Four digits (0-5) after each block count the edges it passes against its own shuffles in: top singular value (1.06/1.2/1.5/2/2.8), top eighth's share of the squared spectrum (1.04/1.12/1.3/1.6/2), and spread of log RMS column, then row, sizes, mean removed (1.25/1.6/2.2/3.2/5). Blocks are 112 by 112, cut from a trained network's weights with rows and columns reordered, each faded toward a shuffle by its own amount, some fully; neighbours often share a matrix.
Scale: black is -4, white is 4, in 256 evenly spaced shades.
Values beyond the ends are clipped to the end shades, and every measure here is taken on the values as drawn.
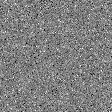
0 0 0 0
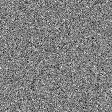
0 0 0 0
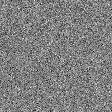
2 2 0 0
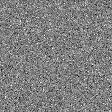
1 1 0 0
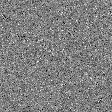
0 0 0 0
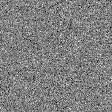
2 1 1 0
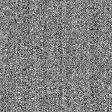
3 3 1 3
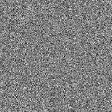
3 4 2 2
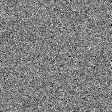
2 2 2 0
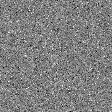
0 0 0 0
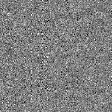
3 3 3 1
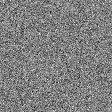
0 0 0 0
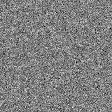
2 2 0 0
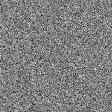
2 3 1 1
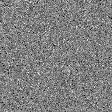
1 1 0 1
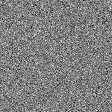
2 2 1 1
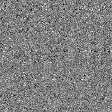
2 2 0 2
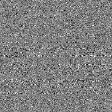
2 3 1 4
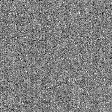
2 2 0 2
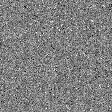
1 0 0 1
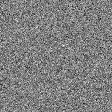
2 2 0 0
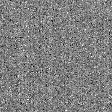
2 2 0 1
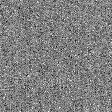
1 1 0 0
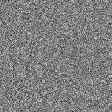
3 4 2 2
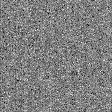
1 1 0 0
